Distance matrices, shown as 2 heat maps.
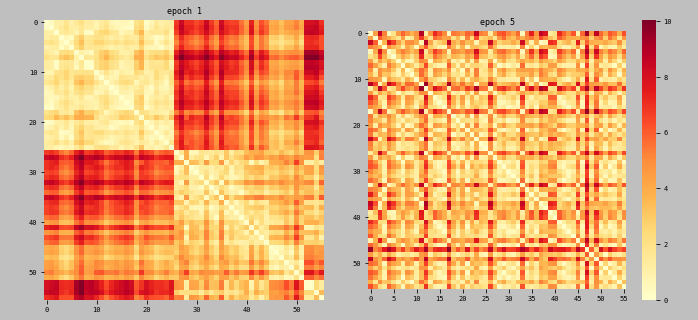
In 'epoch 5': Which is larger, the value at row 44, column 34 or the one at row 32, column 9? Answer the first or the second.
the second
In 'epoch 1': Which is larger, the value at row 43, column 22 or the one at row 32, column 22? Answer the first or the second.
the second
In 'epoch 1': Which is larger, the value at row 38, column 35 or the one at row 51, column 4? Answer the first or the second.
the first
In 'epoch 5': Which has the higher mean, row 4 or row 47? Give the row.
47
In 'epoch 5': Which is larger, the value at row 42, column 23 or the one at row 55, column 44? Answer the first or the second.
the first
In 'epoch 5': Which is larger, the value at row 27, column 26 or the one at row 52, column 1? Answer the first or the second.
the second
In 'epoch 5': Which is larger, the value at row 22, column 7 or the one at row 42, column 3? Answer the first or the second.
the first
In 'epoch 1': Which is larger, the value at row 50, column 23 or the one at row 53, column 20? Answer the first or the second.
the second
